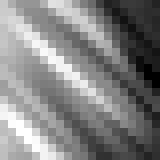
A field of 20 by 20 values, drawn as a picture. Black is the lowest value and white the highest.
Values rise toward the left. Streaks slant down to the right. The bottom left is the ninth with the highest average.
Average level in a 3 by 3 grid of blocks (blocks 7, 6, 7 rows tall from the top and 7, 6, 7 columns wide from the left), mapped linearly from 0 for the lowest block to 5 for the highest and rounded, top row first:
5 3 0 | 4 4 1 | 5 2 1
